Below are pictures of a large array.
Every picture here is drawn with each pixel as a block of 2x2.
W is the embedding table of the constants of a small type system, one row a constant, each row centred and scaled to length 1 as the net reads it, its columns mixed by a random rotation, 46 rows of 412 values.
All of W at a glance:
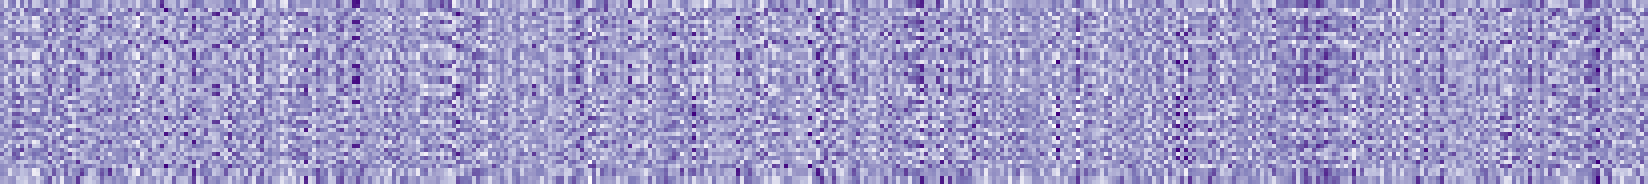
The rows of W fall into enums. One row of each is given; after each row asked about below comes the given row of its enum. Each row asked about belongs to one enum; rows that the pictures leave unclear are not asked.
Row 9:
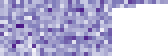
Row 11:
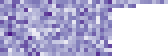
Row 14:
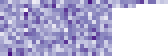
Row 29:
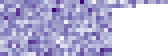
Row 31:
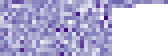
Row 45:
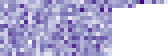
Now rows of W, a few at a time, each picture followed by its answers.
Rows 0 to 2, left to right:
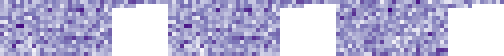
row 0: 9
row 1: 9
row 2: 29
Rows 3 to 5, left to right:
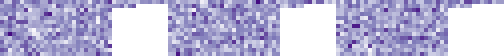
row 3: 11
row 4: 14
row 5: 9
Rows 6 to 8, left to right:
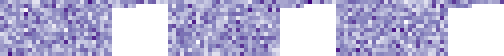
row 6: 14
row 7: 45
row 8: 31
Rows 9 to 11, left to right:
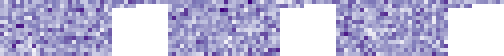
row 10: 29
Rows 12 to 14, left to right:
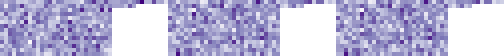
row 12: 45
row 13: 14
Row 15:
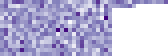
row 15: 31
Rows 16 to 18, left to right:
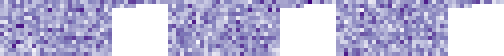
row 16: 9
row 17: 45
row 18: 14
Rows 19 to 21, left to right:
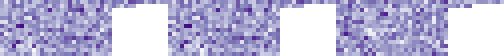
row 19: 9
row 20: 9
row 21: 11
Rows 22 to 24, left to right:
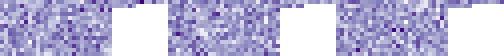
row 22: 45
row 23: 11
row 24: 31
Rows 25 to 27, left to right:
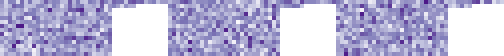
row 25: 9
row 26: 31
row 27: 14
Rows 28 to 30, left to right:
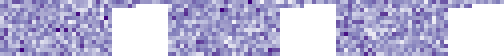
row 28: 31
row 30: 11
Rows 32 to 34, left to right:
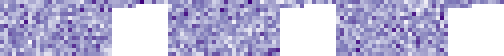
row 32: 45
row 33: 29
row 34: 31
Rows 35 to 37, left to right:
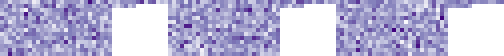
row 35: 14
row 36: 9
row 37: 31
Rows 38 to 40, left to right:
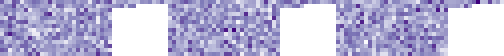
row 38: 11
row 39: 31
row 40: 45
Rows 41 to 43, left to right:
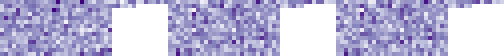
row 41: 29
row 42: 14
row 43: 14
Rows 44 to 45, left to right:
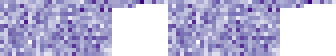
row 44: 45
